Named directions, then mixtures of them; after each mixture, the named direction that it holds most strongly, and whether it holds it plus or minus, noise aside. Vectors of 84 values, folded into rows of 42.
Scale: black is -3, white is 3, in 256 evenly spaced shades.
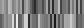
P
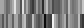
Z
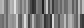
Z, plus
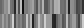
Z, minus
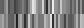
P, minus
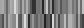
Z, plus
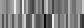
Z, plus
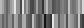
Z, plus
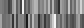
P, minus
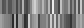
P, minus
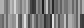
Z, plus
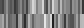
Z, minus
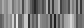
P, plus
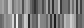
P, plus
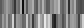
Z, minus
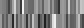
Z, plus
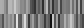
P, plus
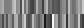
Z, plus
